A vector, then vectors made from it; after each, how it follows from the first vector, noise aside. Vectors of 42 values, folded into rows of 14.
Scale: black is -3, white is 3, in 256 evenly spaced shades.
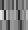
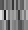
copied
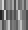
negated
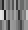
copied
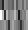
copied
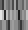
copied
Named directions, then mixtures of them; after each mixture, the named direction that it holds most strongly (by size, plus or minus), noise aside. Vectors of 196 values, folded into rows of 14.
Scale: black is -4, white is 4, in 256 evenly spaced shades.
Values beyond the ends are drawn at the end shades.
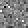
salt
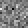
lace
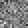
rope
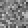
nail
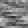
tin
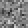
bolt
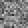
rope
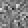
lace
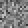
rope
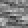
tin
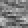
tin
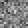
rope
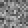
rope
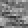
tin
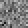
rope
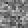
tin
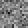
bolt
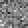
rope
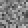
nail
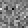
lace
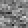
tin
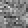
salt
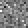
salt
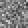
nail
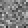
nail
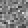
nail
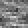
tin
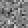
bolt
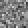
nail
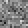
rope
